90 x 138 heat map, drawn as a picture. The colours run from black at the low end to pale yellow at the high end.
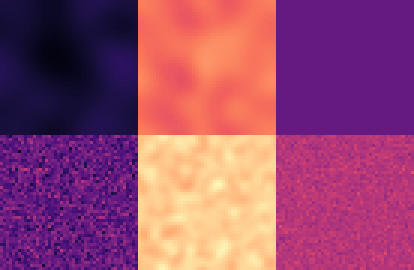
The table splits into 2 rows of 3 panels. Panel 1,1: very low, smooth, faint in contrast. Panel 1,2: high, smooth, faint in contrast. Panel 1,3: low, flat. Panel 2,1: low, fine-grained. Panel 2,2: very high, blotchy, faint in contrast. Panel 2,3: middling, fine-grained, faint in contrast.
